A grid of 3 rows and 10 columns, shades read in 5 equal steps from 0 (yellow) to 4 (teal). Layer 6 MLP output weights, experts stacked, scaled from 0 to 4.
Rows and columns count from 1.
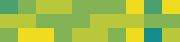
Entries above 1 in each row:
6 5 4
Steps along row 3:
down same up down same up down up down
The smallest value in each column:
1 0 0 1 1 1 1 0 2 0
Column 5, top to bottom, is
2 2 1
